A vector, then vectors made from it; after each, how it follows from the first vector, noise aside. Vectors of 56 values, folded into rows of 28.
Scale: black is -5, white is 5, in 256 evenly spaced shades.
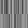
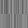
shrunk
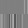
partly zeroed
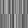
negated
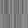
shrunk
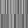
sign-scrambled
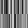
scaled up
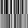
scaled up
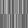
negated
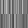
negated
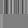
partly zeroed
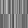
negated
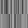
copied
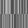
sign-scrambled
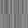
shrunk
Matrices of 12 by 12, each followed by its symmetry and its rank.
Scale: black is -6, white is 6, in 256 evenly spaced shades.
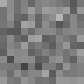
neither, full rank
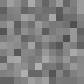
antisymmetric, full rank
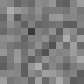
symmetric, full rank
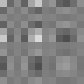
symmetric, rank one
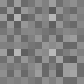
symmetric, rank two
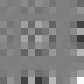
symmetric, rank one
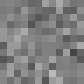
antisymmetric, full rank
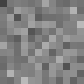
symmetric, full rank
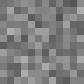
neither, full rank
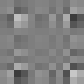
symmetric, rank one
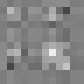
symmetric, rank two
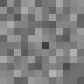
symmetric, full rank
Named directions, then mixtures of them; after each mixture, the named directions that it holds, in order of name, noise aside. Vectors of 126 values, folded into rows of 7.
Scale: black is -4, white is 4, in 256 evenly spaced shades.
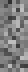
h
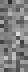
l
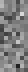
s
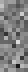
h, s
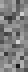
s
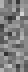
h, s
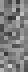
h, s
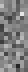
s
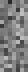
h, l, s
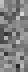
s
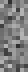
h, l, s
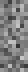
h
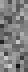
l, s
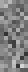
h, s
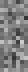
h, l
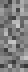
h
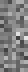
l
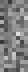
l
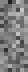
h, l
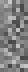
h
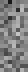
h, l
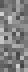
s
